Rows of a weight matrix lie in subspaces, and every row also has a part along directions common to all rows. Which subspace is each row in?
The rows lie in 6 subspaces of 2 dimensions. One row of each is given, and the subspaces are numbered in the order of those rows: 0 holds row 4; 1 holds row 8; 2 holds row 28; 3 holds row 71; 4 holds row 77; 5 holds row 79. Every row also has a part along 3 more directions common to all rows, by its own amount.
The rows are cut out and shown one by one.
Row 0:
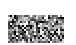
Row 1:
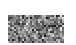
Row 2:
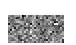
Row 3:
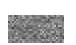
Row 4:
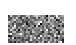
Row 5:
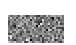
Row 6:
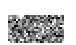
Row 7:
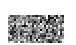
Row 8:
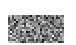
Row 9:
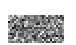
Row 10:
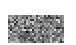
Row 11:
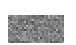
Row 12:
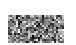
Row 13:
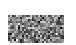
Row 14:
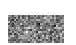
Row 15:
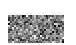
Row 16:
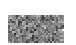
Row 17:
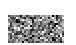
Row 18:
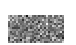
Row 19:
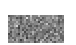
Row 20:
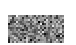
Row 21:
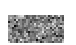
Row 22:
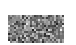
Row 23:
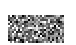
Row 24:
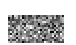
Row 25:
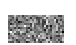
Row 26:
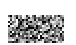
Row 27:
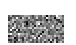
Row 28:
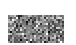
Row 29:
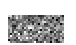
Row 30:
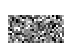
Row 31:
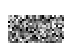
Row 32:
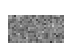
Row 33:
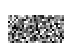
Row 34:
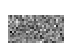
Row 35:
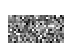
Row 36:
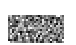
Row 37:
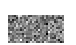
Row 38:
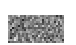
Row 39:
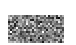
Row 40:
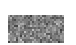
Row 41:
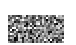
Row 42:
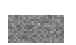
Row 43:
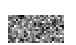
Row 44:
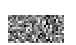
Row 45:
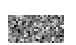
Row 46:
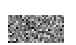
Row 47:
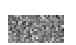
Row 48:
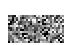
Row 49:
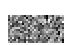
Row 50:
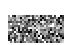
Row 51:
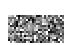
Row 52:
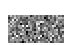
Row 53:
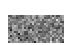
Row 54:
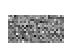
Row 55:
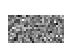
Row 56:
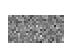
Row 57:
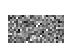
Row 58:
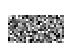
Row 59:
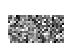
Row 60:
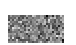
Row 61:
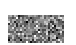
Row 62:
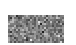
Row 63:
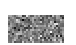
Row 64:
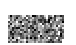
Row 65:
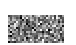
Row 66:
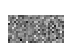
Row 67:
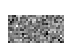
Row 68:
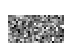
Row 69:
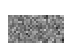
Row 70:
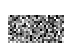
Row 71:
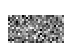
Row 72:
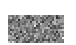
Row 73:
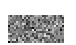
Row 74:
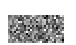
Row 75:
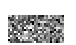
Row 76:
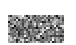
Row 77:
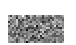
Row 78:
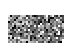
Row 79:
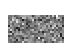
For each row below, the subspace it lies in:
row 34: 0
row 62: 2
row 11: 1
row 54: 1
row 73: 3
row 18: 2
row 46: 3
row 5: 5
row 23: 3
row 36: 5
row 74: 0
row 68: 4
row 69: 0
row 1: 3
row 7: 0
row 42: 1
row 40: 3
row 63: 5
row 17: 5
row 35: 3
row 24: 1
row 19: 3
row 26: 4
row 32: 2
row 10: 1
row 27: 5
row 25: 0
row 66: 2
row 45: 4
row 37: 2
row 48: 2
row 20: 2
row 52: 1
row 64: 0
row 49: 0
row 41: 5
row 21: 4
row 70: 0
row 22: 3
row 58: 2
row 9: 5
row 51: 2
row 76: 4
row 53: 1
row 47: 4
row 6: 4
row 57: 4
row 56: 0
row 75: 1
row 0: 1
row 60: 0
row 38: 5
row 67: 2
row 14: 1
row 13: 3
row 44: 0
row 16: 4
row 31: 4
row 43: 4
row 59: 2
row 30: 5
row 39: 1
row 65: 3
